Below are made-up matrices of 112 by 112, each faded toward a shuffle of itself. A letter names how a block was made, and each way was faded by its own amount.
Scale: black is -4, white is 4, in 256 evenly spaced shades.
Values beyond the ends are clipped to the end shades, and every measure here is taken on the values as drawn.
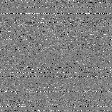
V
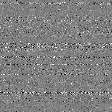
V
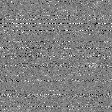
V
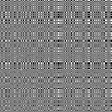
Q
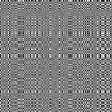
Q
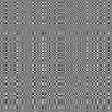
Q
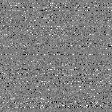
V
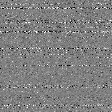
V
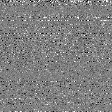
V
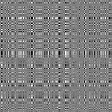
Q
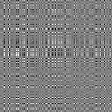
Q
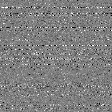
V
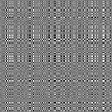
Q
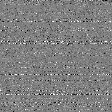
V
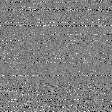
V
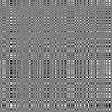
Q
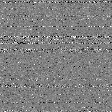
V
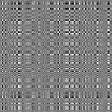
Q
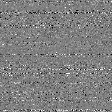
V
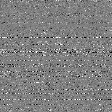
V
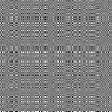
Q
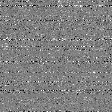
V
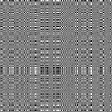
Q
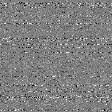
V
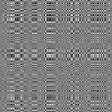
Q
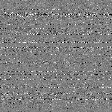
V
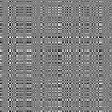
Q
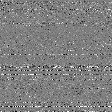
V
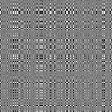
Q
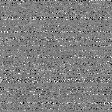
V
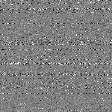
V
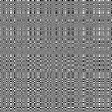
Q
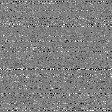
V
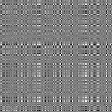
Q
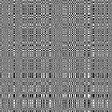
Q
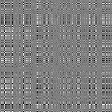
Q
